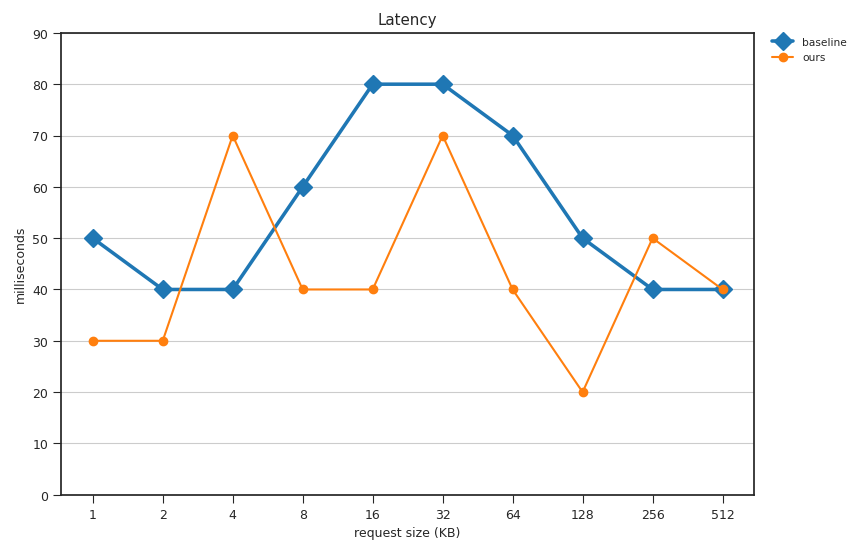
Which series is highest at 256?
ours
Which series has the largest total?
baseline
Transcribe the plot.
Title: Latency
x-axis: request size (KB), ticks 1 2 4 8 16 32 64 128 256 512
y-axis: milliseconds, ticks 0 10 20 30 40 50 60 70 80 90
Legend: baseline, ours
Values:
baseline: 50 40 40 60 80 80 70 50 40 40
ours: 30 30 70 40 40 70 40 20 50 40
